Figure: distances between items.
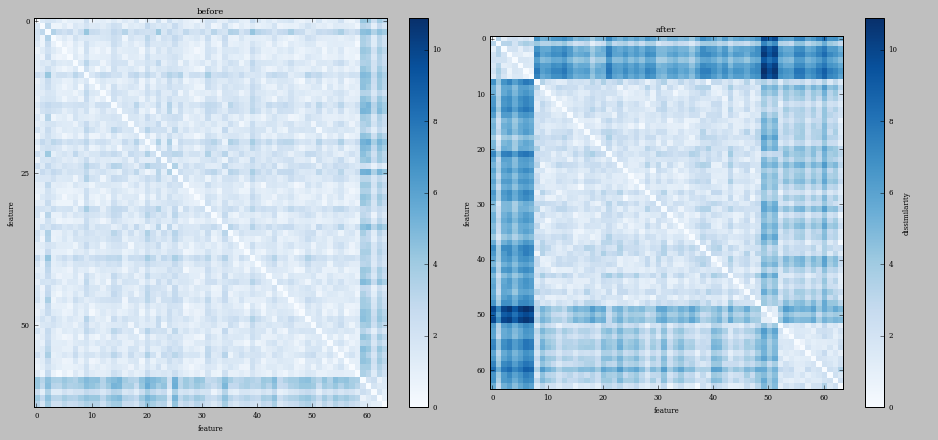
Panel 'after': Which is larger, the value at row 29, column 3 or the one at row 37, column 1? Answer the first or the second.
the first
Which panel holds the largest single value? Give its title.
after
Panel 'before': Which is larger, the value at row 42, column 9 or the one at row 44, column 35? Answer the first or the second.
the first
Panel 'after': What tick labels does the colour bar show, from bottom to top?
0, 2, 4, 6, 8, 10
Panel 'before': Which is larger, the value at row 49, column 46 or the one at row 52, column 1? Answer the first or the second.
the first
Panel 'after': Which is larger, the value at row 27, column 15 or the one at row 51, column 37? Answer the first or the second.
the second
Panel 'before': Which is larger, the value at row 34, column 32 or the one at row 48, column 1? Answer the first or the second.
the first
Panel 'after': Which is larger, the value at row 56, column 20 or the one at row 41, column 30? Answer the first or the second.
the first
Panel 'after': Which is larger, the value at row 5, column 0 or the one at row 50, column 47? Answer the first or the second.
the second
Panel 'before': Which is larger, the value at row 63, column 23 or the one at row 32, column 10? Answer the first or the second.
the first
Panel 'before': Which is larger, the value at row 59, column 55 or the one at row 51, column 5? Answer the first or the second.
the first
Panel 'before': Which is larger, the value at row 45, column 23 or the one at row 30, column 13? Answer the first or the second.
the first
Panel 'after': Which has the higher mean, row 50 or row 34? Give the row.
50
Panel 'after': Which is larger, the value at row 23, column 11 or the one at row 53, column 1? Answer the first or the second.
the second
